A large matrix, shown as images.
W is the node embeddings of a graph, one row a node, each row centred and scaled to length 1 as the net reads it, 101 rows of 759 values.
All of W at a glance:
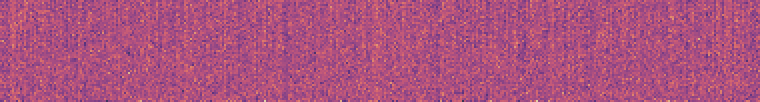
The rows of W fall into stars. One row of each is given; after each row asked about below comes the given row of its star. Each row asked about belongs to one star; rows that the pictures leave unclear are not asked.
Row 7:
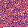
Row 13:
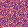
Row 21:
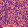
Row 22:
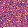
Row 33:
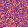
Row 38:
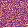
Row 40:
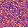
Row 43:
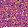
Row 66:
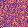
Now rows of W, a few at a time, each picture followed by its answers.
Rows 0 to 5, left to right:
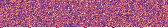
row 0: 43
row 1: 13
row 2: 40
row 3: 38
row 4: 13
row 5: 40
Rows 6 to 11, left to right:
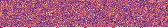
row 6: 38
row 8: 40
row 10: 40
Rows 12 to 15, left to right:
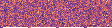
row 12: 33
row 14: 66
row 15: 33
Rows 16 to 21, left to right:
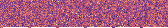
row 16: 40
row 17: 22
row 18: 13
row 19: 33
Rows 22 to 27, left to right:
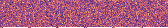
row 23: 40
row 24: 21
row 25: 43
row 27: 7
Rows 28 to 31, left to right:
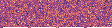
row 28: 21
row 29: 40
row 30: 7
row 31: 43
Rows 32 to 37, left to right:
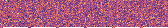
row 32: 7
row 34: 66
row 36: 40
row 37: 43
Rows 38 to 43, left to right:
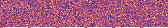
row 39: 13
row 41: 7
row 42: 33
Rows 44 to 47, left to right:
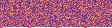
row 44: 13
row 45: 22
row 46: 22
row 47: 22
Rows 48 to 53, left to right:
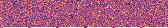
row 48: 66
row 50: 38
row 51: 21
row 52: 66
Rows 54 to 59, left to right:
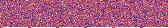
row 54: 38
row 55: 33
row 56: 33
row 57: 66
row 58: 40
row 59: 38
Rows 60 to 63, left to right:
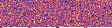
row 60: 38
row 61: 13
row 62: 21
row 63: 43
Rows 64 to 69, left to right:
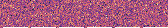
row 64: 22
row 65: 7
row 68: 38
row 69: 66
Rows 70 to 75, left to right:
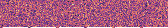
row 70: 43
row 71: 38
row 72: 66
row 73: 13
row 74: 40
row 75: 21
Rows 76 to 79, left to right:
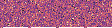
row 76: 13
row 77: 22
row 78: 21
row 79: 7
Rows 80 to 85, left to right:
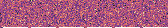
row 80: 21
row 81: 7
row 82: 22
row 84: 43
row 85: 21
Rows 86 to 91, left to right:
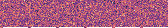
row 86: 22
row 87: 66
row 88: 66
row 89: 38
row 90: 13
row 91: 40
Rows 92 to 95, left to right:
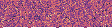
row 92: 40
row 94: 33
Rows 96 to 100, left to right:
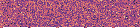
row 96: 7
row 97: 38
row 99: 38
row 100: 43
